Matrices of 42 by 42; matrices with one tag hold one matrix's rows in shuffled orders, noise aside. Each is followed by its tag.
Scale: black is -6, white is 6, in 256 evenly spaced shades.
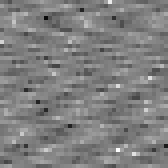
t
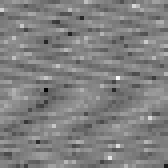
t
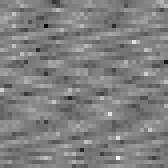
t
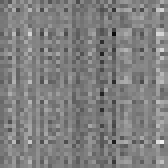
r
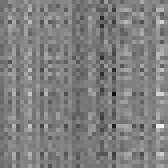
r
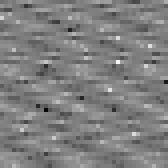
t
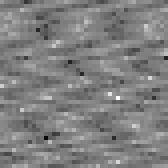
t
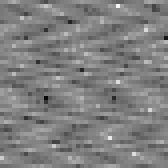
t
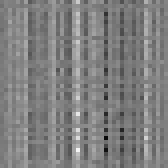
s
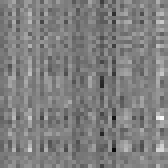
r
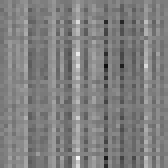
s
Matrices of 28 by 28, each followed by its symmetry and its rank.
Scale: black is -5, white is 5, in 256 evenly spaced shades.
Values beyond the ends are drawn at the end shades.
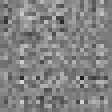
neither, rank five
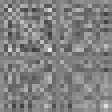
symmetric, rank three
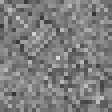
symmetric, full rank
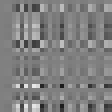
neither, rank one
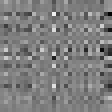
neither, rank two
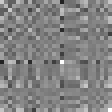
symmetric, rank three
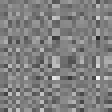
neither, rank two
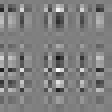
neither, rank one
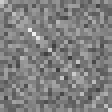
symmetric, full rank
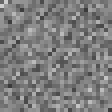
symmetric, full rank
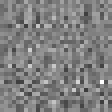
neither, rank five
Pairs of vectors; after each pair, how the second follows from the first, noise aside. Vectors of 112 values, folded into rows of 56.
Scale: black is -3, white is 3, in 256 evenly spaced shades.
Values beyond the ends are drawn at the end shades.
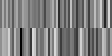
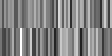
negated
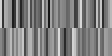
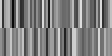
copied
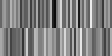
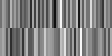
copied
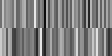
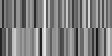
negated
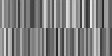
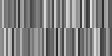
copied
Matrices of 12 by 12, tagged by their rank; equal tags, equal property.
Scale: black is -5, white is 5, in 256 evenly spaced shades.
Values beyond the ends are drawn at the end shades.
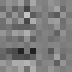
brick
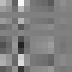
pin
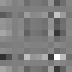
pin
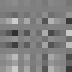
pin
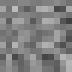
brick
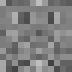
brick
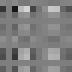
pin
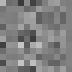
brick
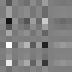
pin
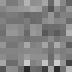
brick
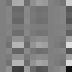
pin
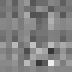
brick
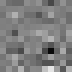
brick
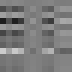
pin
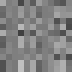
brick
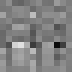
brick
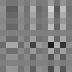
pin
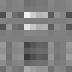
pin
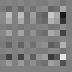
pin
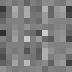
brick
